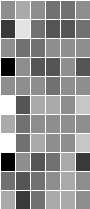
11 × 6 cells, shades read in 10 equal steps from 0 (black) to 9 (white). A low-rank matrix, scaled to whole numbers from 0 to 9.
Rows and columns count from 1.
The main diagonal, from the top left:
5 8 4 3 5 7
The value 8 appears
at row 2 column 2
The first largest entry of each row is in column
2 2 1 2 1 1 1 1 5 5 1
